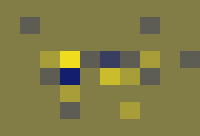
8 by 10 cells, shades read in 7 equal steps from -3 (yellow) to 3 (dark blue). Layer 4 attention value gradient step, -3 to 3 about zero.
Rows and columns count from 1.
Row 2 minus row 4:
0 1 1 3 -1 -2 -1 2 0 -1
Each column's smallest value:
0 0 -1 -3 0 -2 -1 -1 0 0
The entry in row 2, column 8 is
1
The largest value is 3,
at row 5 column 4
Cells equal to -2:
1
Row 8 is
0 0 0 0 0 0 0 0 0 0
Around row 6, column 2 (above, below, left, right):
0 0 0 0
